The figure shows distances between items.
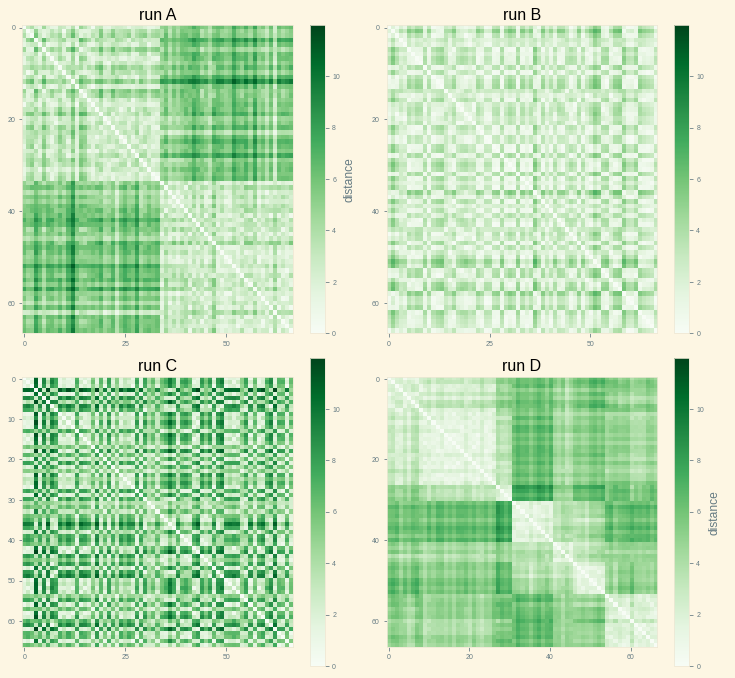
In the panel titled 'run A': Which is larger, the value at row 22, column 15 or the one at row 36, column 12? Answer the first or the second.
the second
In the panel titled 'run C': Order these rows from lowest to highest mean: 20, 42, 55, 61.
20, 42, 55, 61
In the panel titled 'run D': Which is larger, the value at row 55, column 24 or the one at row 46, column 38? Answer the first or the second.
the first
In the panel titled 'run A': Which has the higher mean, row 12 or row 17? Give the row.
12
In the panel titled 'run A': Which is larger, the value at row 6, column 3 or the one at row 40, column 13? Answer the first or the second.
the second
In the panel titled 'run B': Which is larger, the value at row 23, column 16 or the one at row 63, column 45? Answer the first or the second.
the second
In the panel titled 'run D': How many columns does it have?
67
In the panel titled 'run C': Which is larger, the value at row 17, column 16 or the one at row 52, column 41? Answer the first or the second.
the second
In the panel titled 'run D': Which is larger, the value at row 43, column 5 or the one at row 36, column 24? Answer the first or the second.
the second
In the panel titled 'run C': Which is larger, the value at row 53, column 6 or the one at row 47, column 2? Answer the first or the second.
the first
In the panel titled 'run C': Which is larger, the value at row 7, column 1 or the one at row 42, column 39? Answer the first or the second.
the first
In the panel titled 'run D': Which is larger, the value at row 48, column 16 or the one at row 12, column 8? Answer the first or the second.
the first
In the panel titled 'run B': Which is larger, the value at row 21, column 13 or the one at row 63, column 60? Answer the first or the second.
the second
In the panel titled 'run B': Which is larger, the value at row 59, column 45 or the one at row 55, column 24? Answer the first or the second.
the second
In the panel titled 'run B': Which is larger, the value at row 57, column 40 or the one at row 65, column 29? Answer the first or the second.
the first
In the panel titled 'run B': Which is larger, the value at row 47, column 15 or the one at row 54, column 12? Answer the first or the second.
the first
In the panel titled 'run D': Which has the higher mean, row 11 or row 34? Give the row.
34
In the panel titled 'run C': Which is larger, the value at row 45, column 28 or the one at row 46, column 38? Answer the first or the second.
the second
